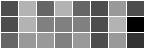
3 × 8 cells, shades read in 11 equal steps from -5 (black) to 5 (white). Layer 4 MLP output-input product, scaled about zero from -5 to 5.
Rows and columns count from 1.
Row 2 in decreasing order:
2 2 0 0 0 -2 -2 -5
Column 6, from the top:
-2 -2 -2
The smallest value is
-5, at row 2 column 8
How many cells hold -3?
1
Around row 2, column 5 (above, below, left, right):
-1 1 0 -2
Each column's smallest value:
-2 1 -1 0 -1 -2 1 -5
